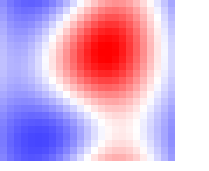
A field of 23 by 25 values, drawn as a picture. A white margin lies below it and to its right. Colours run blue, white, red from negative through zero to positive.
Average level on the scale: 50%. Calmest part: bottom left. Ninth with the lowest average: bottom left. Lone odd cells: none.
